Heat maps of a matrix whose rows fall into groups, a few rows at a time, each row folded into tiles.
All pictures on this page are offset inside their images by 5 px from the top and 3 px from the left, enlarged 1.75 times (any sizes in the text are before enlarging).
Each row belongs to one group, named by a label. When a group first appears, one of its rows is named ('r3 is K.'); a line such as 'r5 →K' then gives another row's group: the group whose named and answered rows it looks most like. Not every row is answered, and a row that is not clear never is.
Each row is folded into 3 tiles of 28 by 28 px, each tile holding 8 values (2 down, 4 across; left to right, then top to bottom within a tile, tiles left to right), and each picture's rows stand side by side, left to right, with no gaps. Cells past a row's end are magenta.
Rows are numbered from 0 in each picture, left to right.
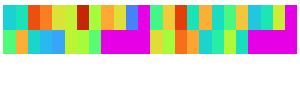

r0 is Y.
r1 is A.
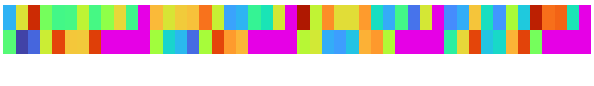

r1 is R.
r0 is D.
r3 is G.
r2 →R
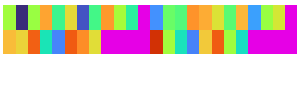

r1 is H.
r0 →G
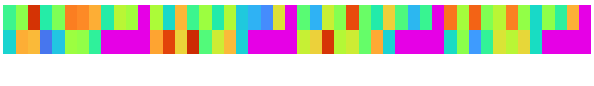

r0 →Y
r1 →A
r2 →A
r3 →R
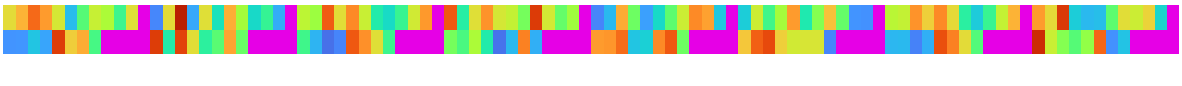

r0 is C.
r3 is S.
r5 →A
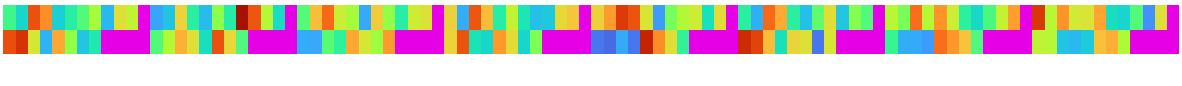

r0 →H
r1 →G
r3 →H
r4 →C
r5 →H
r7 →R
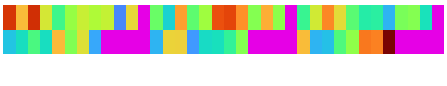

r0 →C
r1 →Y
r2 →D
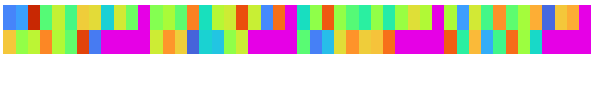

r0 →A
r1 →S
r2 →D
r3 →H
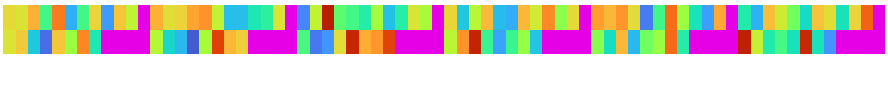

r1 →R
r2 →D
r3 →S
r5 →H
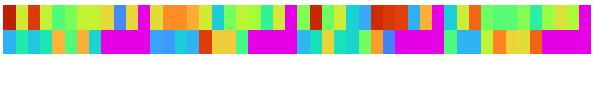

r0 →C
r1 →C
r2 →S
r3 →D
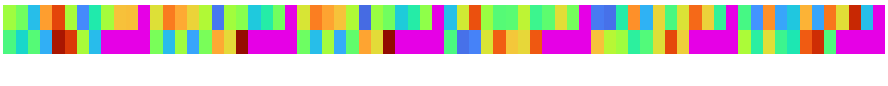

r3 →D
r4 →G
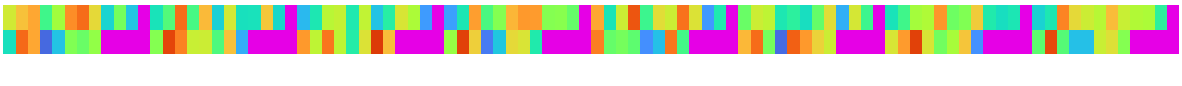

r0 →Y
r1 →A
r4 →S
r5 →H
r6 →A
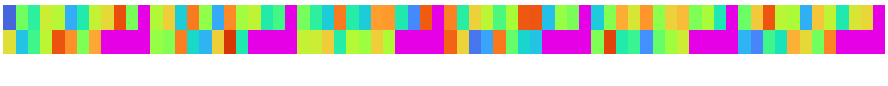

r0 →D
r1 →S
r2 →S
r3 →H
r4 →Y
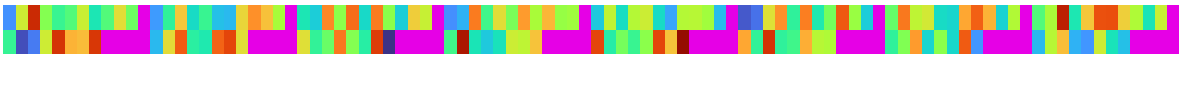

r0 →D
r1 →G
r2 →A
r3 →Y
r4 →D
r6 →S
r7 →Y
